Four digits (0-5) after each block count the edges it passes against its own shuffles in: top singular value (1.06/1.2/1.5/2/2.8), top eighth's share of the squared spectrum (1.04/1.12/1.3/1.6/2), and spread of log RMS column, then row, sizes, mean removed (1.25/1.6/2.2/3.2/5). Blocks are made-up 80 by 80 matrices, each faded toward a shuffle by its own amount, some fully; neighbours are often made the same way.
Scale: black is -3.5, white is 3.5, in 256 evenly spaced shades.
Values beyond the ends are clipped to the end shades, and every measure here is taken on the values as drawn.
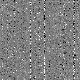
3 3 3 0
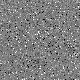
2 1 0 0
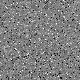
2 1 0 0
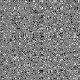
4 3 2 2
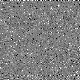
4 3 0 2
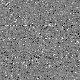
3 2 0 1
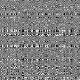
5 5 3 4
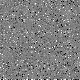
3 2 0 1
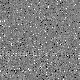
2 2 0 1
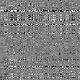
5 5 2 3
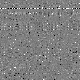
4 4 0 2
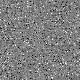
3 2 0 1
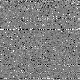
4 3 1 2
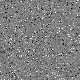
2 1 0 0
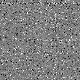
3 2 0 2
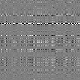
5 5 1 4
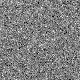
0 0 0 0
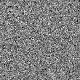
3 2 0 0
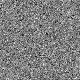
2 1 0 0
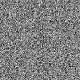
3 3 1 1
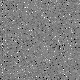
2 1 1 0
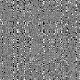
4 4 3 2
